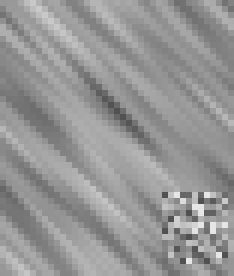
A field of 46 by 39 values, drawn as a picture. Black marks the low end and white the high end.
Odd patch: rougher, in the bottom right. Grain: diagonal, down to the right. Roughest part: bottom right. Average level on the scale: 60%. Slope: none. Mirror symmetry: none.
